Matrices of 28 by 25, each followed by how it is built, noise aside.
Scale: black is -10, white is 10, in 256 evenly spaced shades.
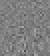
low rank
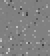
sparse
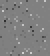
sparse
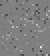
sparse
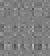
low rank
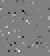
sparse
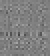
low rank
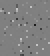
sparse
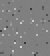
sparse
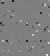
sparse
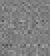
low rank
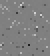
sparse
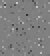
sparse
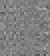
low rank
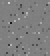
sparse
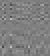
low rank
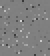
sparse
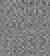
low rank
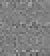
low rank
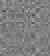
low rank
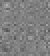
low rank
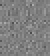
low rank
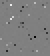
sparse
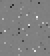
sparse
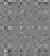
low rank
